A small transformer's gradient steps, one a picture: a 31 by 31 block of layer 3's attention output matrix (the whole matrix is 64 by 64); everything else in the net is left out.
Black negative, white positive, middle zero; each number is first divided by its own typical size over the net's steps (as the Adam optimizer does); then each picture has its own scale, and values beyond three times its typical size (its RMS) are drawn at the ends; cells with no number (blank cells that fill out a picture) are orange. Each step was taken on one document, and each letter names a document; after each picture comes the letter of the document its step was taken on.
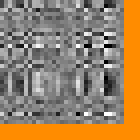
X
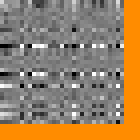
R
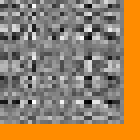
X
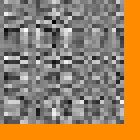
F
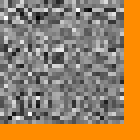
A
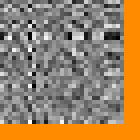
X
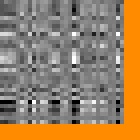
R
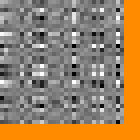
R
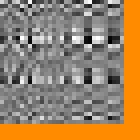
X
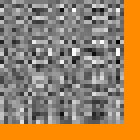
A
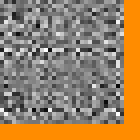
A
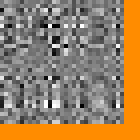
A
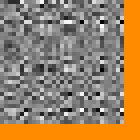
F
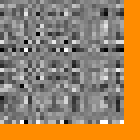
R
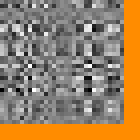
X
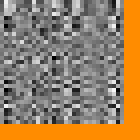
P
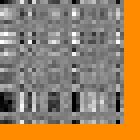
R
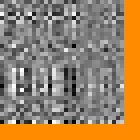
A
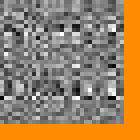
P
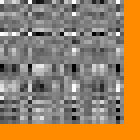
R
